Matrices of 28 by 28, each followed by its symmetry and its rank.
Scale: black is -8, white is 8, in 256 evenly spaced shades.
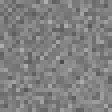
symmetric, full rank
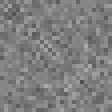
symmetric, full rank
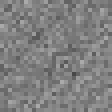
symmetric, full rank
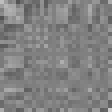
symmetric, rank three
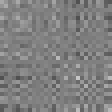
symmetric, rank three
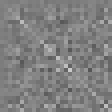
symmetric, rank five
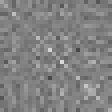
symmetric, rank five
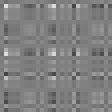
symmetric, rank one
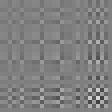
symmetric, rank one
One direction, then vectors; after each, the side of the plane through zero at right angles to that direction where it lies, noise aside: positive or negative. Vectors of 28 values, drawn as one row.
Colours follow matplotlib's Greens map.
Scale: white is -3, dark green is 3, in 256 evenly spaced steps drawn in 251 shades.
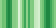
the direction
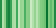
positive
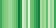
negative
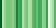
negative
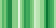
positive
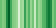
positive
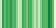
positive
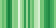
positive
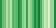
negative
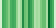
positive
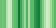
negative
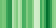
positive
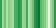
negative
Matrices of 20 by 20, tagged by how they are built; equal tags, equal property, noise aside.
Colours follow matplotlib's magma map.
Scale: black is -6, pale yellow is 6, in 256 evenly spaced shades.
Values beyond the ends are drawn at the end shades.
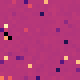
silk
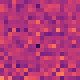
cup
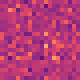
cup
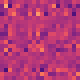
cup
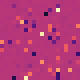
silk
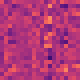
cup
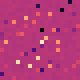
silk
